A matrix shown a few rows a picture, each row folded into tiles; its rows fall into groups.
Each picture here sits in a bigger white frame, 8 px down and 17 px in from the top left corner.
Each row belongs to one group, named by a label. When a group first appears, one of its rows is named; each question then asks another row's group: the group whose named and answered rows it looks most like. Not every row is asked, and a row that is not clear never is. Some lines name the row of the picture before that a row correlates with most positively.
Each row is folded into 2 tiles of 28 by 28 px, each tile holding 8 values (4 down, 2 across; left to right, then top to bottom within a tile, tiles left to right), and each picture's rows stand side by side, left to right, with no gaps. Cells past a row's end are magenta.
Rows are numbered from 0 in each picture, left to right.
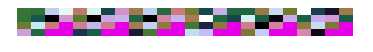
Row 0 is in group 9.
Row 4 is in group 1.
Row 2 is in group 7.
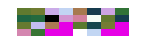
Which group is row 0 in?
9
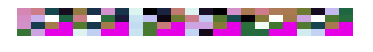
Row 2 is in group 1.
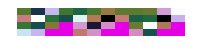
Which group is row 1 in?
1
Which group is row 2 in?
9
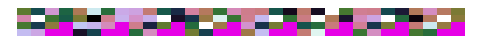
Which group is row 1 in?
7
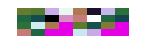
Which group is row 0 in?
9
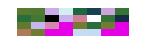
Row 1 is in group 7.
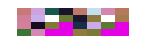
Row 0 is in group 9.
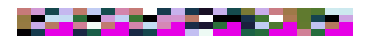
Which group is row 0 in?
7
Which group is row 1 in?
7
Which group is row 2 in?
7
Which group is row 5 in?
9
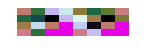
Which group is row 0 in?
9
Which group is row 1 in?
1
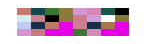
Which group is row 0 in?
1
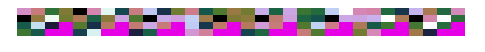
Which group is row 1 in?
1
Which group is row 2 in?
7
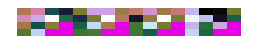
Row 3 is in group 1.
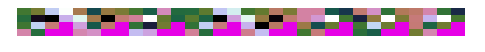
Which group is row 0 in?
9
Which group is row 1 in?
1
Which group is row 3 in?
9
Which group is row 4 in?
1
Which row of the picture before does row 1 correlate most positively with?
3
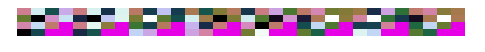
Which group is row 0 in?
7
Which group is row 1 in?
7
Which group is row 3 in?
1
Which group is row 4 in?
1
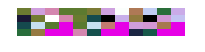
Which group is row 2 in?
7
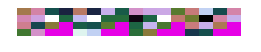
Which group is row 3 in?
7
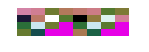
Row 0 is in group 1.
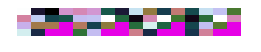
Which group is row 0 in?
1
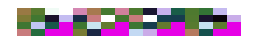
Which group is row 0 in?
9
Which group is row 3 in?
9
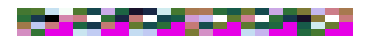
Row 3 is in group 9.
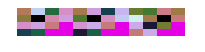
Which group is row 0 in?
7
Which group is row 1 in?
7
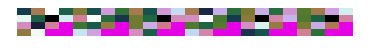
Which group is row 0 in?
1
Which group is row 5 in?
9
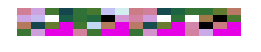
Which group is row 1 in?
9
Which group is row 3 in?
1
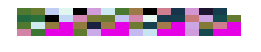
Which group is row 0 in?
9
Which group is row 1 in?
1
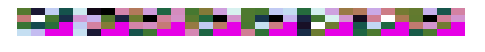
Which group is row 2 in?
7
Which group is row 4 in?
9
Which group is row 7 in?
7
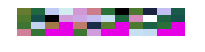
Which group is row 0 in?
9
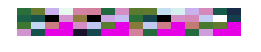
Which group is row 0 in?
9
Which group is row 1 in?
7
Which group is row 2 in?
9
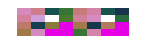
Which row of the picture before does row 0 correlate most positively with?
3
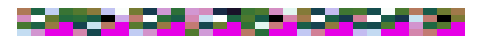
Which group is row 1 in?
9
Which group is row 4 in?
9
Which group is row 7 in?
1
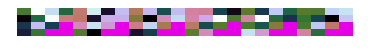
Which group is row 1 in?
7
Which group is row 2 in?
7
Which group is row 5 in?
9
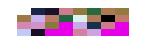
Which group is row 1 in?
1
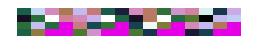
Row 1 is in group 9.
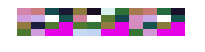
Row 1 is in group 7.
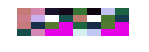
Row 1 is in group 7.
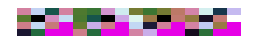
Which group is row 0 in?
7
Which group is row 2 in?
1
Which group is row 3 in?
7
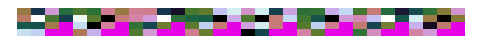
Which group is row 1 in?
1
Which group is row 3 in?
9
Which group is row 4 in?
7
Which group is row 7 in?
1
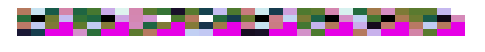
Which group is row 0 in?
7
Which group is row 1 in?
9
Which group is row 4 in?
7
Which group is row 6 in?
1
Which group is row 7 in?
9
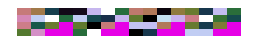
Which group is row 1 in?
1
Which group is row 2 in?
7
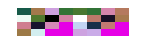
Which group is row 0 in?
1
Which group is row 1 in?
1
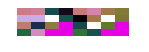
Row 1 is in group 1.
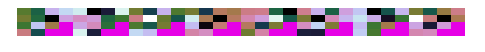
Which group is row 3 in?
1
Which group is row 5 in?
7
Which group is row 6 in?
1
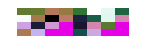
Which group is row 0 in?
1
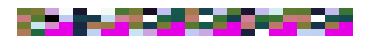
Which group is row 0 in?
9
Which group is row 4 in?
1
